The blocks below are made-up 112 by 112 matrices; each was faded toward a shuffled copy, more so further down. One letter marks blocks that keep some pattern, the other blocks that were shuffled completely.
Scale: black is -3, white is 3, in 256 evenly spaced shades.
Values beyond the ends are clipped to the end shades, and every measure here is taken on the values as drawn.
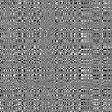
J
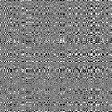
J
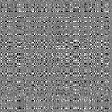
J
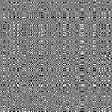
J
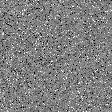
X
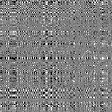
J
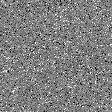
X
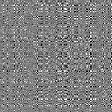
J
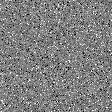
X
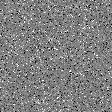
X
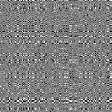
J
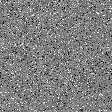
X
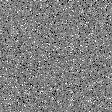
X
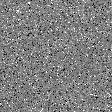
X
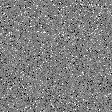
X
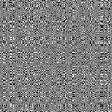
J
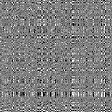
J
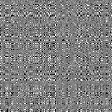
J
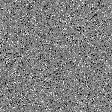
X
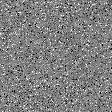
X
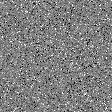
X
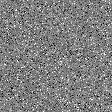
X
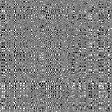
J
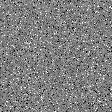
X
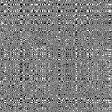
J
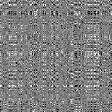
J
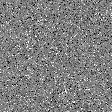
X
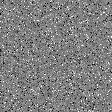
X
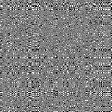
J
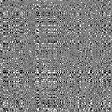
J
